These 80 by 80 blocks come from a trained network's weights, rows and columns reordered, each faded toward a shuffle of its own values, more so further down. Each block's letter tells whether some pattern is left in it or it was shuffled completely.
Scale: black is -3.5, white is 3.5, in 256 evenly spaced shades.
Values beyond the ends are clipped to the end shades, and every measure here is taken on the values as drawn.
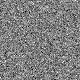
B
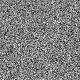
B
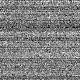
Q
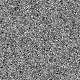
B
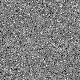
B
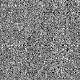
Q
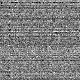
Q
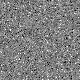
B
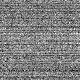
Q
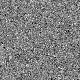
B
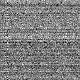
Q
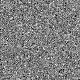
B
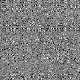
Q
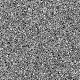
B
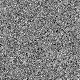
B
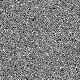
B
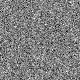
B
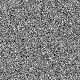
B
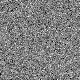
B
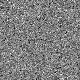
B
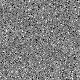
B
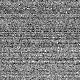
Q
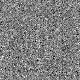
Q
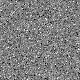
B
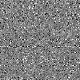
Q
